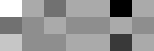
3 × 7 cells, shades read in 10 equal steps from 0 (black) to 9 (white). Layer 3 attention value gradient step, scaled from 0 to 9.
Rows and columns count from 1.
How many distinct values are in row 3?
4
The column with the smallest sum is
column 6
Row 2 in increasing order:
4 5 5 5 5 6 6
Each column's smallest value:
4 5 4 5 5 0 5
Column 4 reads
6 5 6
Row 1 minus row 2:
5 1 -2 1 1 -6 1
